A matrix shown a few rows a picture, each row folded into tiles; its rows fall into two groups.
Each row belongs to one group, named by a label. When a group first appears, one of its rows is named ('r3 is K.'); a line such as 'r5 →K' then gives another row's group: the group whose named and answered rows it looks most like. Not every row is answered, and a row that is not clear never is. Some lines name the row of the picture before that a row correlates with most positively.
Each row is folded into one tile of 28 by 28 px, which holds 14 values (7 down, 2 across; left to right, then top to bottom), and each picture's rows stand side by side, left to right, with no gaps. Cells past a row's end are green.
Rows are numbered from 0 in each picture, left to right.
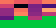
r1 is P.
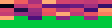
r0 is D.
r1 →P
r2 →P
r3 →P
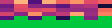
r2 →P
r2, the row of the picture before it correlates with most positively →1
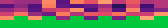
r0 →D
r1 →D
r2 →P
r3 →P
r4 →P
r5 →D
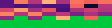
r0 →P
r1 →P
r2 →D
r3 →D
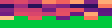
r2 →P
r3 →D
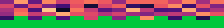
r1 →P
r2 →P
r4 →P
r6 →P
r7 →P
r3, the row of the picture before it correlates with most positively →1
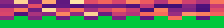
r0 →P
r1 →P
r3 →P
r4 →P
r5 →P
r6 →D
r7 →P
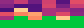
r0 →P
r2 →D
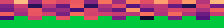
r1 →D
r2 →D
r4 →P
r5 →P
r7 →P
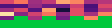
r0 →P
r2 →P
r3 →D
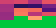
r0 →P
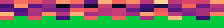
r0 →D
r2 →P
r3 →D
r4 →D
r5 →P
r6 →D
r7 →P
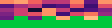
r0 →P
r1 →P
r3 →D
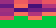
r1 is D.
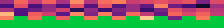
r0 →D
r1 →D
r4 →D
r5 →D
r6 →P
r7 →D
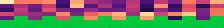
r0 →P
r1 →P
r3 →D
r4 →D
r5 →D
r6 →P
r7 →P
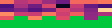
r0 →D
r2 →D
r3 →P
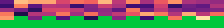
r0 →D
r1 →P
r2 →P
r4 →P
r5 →P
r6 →D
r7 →D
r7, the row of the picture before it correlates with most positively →1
